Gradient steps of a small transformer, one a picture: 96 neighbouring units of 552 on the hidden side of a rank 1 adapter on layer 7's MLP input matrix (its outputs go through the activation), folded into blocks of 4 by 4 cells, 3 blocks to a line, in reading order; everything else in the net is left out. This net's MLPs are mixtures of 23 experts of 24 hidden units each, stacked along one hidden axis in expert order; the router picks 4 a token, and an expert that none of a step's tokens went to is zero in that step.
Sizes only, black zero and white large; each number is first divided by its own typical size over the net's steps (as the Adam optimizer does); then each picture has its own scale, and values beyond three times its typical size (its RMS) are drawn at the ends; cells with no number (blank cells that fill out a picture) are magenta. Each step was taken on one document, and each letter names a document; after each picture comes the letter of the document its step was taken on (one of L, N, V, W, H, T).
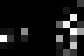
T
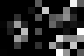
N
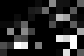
N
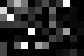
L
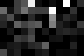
L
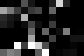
L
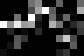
N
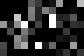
N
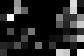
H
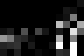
T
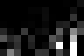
T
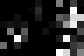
H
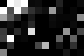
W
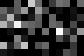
L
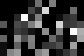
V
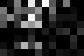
L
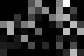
W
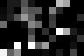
L
